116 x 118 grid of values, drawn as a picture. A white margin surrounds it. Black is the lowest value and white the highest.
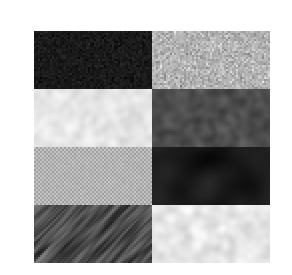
The table splits into 4 rows of 2 panels. Panel 1,1: very low, fine-grained, faint in contrast. Panel 1,2: high, fine-grained. Panel 2,1: very high, blotchy, faint in contrast. Panel 2,2: low, blotchy, faint in contrast. Panel 3,1: high, checkered. Panel 3,2: very low, smooth, faint in contrast. Panel 4,1: low, slanting up to the right. Panel 4,2: very high, blotchy, faint in contrast.
